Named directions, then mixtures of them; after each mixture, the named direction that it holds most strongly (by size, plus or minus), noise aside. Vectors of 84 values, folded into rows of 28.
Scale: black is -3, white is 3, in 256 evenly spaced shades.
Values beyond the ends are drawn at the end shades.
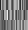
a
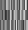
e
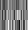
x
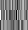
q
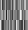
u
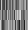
x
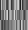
a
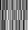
x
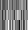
x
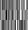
u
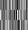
q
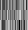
x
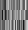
e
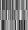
u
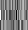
q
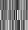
x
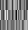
a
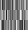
u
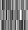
u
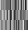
e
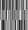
u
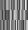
e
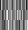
x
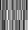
x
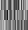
a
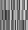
e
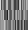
a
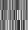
x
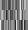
u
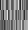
a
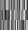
e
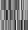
a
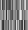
u
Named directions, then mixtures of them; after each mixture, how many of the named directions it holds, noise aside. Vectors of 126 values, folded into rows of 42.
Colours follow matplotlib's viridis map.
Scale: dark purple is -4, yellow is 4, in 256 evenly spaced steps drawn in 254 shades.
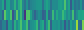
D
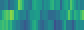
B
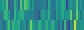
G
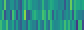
one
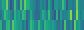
one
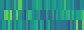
two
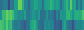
one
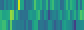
two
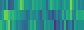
two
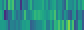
three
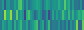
two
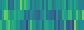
two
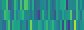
one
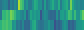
one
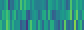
three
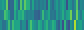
one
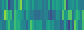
three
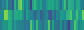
three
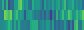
three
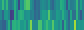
two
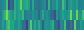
two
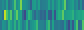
three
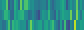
one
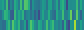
one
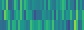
two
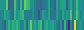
one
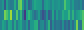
two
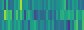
three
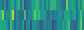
three
